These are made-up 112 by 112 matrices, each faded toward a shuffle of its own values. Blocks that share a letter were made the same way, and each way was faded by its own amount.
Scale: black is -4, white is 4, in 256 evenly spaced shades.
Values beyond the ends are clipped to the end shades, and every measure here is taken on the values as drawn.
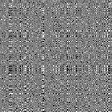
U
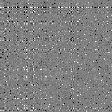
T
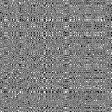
U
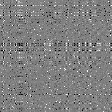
T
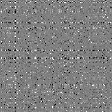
T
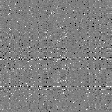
T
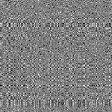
U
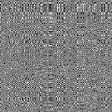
U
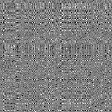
U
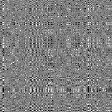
U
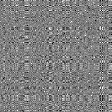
U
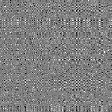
U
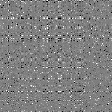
T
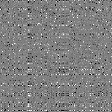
T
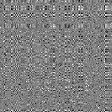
U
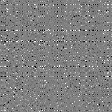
T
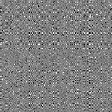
U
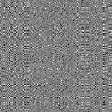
U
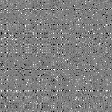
T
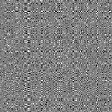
U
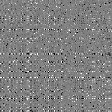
T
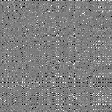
T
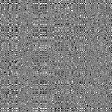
U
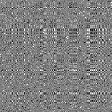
U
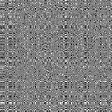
U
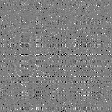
T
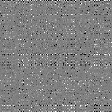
T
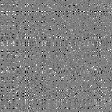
T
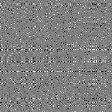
T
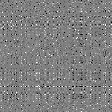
T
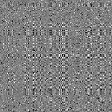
U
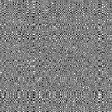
U
